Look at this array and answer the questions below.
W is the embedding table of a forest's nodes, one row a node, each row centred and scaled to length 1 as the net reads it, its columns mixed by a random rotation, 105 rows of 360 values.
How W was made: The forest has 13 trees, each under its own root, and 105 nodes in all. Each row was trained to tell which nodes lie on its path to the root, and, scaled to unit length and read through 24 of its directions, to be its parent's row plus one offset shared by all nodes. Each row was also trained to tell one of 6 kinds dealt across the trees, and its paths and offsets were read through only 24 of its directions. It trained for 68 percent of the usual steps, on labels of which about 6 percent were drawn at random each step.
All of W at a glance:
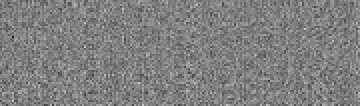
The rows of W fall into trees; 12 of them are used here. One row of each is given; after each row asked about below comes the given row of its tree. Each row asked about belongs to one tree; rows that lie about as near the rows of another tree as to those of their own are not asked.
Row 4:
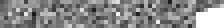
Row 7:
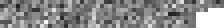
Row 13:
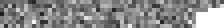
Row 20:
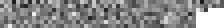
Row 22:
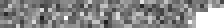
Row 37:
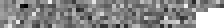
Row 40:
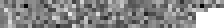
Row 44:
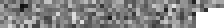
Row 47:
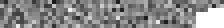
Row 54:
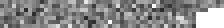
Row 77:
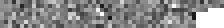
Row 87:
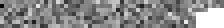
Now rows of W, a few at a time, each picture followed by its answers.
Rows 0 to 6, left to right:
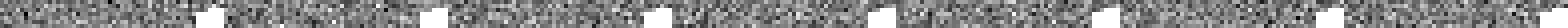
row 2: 40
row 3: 4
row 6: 40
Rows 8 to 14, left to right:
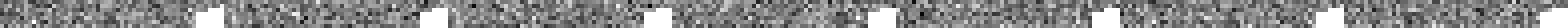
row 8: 13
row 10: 40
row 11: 77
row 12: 54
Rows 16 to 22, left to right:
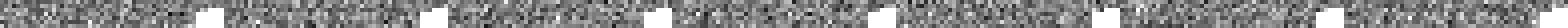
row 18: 20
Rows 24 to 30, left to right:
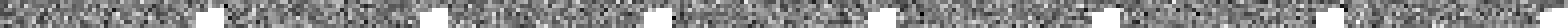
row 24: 22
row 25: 87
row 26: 87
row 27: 54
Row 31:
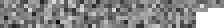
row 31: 77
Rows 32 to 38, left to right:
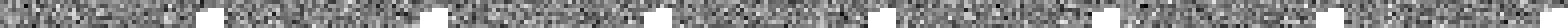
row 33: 22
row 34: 40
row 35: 7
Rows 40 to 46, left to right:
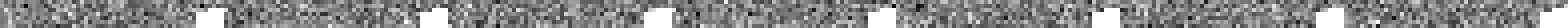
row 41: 54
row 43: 77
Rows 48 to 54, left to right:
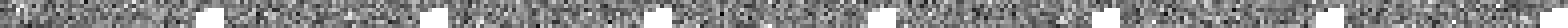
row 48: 4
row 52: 20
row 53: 54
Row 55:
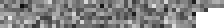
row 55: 44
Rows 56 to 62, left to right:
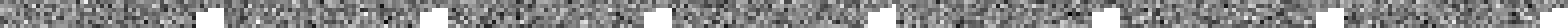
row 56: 54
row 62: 54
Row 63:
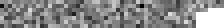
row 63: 87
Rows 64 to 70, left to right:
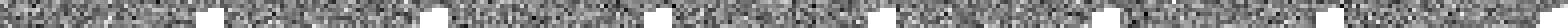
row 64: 20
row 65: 22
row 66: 77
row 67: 87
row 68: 22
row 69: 77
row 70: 4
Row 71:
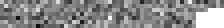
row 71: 20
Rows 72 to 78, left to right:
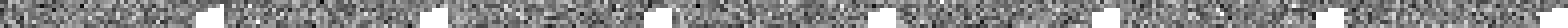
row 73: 77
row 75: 40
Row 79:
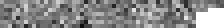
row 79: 77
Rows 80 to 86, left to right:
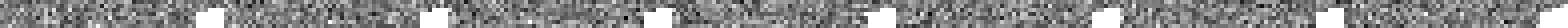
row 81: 20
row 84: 4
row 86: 4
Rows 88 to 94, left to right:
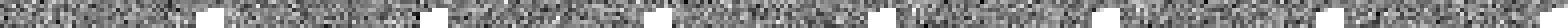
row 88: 77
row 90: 20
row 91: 20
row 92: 4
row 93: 4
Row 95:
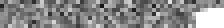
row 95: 87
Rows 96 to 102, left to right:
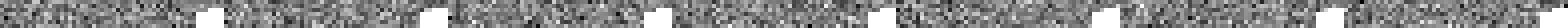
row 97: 4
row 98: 54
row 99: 54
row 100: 4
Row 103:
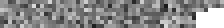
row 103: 54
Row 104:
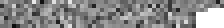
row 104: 77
